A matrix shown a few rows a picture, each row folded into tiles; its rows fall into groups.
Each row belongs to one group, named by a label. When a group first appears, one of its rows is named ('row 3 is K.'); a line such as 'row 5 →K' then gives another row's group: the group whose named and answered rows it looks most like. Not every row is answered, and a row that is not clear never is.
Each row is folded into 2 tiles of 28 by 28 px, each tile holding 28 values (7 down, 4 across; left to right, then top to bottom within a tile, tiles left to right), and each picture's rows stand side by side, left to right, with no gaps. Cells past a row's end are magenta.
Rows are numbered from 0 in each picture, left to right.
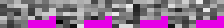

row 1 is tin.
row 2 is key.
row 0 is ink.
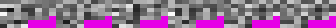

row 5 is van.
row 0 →key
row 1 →tin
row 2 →key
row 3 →key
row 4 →van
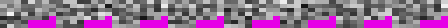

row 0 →tin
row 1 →van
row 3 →ink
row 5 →key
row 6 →ink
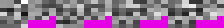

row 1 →ink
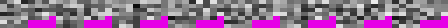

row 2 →key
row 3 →tin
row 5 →key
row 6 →ink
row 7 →tin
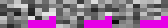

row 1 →van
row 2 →key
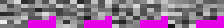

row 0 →van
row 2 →ink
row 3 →tin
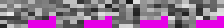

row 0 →tin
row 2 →key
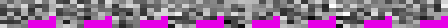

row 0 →ink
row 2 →ink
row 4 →tin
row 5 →ink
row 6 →tin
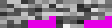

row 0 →van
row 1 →key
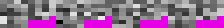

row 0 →ink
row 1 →key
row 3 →ink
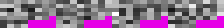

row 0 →key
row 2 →key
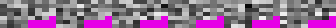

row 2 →van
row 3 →key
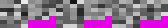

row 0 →key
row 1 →key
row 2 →van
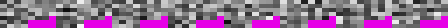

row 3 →tin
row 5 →tin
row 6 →ink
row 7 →van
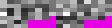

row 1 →tin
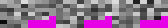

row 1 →van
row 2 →tin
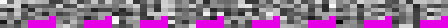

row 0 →key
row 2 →ink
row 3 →tin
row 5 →ink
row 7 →key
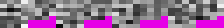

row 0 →tin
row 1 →tin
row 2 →key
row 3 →ink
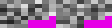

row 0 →ink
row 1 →van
